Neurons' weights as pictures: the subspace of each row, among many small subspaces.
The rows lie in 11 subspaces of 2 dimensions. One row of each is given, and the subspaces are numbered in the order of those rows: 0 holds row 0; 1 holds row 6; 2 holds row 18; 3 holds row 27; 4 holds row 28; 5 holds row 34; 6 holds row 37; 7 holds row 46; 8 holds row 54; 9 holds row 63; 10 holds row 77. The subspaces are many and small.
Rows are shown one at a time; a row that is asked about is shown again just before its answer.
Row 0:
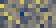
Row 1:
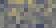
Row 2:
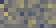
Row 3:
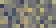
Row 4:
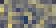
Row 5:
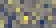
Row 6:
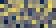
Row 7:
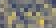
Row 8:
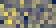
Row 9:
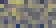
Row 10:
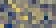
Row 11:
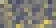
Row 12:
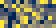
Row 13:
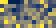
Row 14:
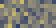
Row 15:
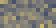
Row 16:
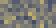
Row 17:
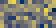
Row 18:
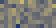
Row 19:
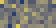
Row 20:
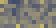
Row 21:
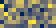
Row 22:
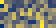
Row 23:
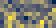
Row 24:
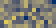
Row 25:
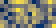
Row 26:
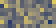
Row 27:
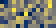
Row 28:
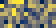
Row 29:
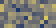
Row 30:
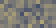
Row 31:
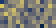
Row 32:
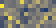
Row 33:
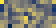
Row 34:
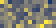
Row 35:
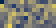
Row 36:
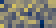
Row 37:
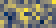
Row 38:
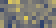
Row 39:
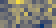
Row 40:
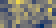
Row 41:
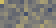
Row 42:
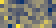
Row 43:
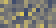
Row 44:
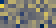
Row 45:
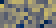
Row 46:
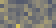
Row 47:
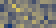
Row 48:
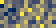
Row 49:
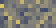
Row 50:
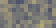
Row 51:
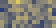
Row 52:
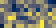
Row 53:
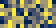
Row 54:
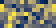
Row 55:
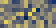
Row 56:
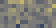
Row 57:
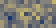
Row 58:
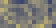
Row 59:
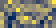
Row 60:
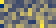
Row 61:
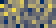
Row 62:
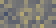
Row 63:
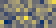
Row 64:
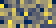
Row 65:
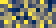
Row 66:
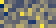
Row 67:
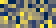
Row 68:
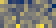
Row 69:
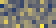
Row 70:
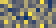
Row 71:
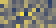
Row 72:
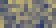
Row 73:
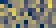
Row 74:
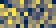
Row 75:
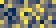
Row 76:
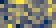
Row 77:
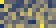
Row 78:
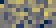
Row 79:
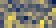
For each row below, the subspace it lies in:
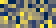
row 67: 0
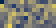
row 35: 8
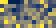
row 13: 4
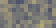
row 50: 8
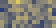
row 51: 8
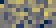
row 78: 5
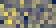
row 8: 9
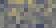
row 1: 2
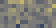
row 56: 2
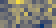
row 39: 8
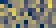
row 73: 9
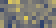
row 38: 4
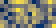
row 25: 7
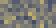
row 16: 9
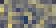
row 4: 7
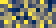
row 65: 9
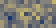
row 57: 6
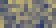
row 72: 2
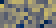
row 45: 5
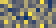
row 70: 9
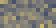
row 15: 0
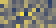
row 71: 3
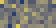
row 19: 2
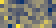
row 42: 7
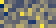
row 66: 10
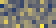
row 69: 1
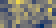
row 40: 8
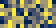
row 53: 3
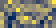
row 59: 1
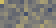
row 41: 8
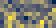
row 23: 1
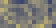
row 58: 7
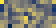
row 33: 7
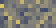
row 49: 0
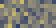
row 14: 4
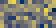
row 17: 0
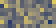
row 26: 3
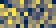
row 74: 9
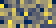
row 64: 3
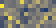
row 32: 0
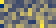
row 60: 10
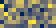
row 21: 10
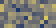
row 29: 5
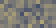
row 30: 6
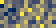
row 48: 6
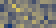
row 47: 5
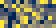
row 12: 2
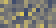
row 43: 3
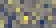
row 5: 4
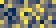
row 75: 6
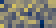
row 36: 10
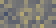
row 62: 6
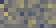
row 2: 10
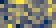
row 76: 7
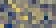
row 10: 5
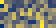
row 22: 10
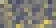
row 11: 5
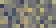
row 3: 1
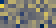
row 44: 0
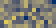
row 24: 3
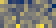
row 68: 2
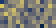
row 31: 1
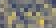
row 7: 10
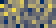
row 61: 1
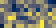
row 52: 6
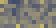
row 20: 4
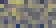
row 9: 4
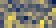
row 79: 1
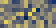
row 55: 3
